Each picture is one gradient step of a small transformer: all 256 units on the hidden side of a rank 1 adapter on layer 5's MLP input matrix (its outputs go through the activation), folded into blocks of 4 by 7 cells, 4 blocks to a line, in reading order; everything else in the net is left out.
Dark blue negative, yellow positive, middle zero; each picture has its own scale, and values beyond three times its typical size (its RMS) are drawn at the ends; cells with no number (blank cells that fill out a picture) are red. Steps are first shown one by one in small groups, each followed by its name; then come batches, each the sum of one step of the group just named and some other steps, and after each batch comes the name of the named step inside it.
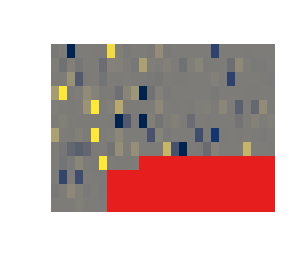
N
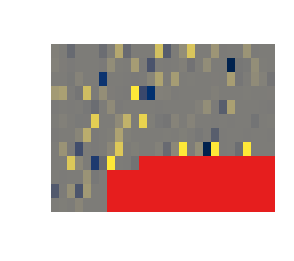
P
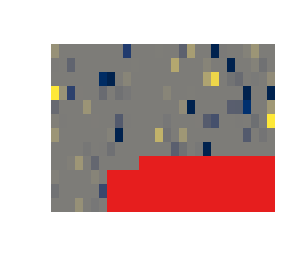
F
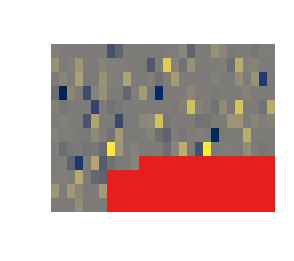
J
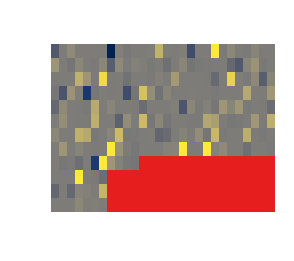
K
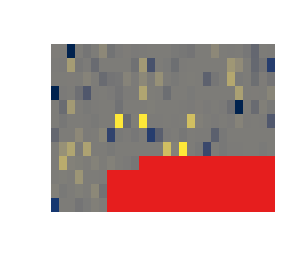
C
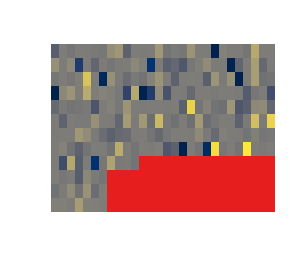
P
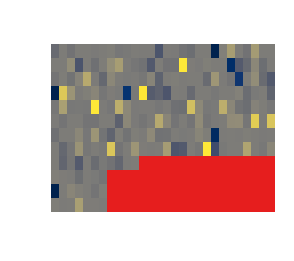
J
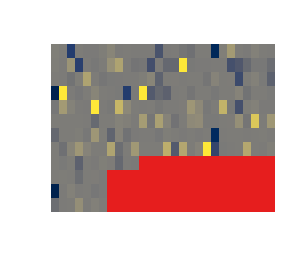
C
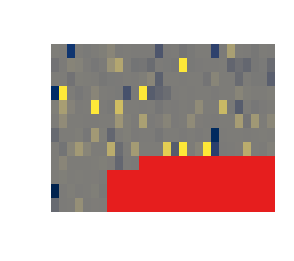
C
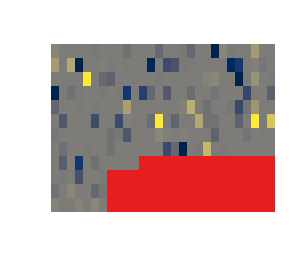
F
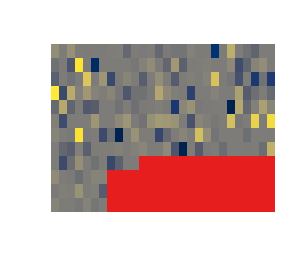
F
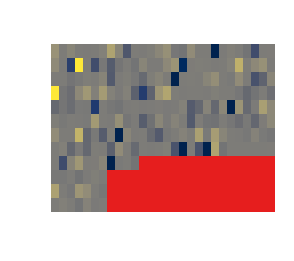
F
